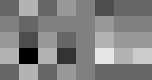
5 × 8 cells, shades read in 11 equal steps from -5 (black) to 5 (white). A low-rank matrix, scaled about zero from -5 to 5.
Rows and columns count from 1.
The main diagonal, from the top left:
-1 -1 1 -3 0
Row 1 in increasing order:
-2 -1 -1 -1 -1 0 1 2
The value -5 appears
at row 4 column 2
